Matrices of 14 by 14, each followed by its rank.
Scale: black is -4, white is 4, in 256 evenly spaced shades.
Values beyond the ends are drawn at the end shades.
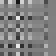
one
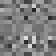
three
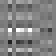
one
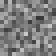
full rank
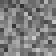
full rank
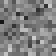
full rank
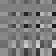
one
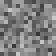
full rank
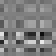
one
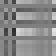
one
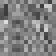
three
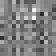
three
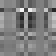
one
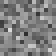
full rank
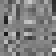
three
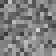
full rank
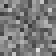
full rank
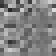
three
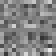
three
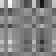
one
